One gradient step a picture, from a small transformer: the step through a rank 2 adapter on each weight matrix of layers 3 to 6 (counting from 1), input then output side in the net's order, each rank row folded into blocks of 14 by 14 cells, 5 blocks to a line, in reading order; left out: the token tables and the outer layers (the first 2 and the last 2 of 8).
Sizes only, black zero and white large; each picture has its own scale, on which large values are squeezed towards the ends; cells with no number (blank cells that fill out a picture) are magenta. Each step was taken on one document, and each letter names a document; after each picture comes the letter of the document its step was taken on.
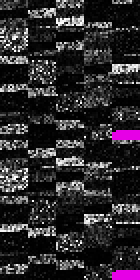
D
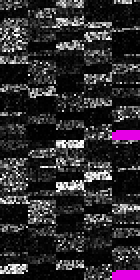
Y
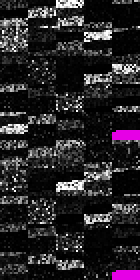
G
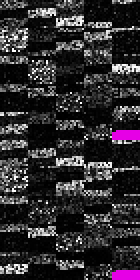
D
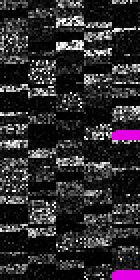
D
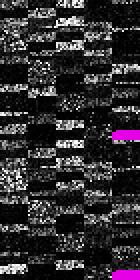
Y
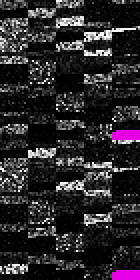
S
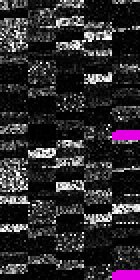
Y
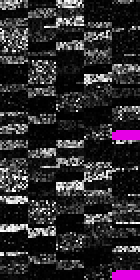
D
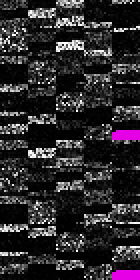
S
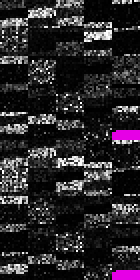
G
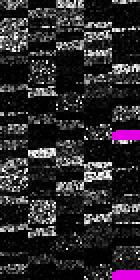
D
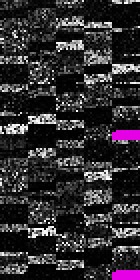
S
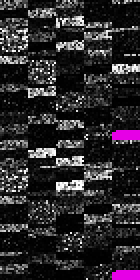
D
